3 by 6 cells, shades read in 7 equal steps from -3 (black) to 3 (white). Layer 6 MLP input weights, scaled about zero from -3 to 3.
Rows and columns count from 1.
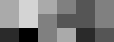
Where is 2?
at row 1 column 2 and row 2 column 2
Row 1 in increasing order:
-1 0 0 1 1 2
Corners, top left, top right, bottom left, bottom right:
1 0 -2 -1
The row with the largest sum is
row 1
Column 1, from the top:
1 1 -2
